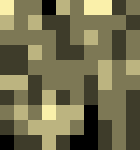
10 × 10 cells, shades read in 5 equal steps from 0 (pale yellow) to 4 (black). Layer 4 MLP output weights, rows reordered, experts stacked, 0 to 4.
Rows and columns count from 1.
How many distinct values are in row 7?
3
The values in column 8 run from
0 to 3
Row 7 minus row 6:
2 1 0 -1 1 0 0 1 0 1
